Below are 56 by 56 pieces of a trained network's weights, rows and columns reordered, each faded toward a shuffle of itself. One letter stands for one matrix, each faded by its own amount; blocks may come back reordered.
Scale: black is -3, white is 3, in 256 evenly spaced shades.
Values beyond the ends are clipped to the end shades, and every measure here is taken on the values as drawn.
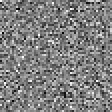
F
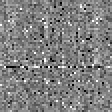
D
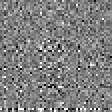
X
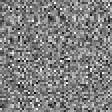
F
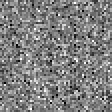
D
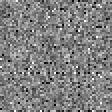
D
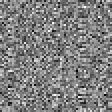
F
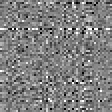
X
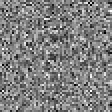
F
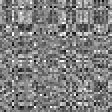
X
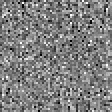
D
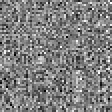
F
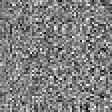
F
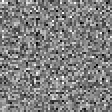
F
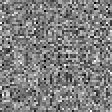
F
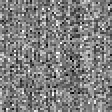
D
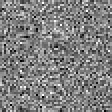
F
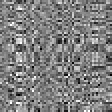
X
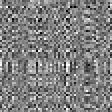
X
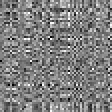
X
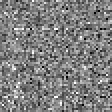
D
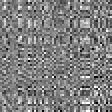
X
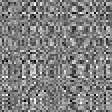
X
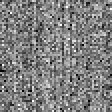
D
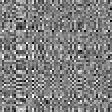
X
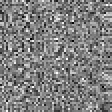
F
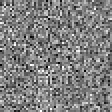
F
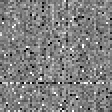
D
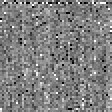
D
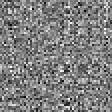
F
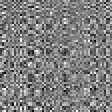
X
